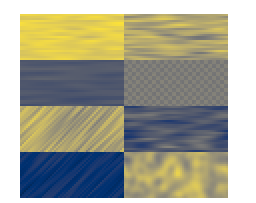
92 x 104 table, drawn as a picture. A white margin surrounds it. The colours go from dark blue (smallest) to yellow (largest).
The table splits into 4 rows of 2 panels. Panel 1,1: very high, streaked across, faint in contrast. Panel 1,2: high, streaked across. Panel 2,1: low, streaked across, faint in contrast. Panel 2,2: middling, checkered, faint in contrast. Panel 3,1: high, slanting up to the right. Panel 3,2: low, streaked across. Panel 4,1: very low, slanting up to the right, faint in contrast. Panel 4,2: high, blotchy.
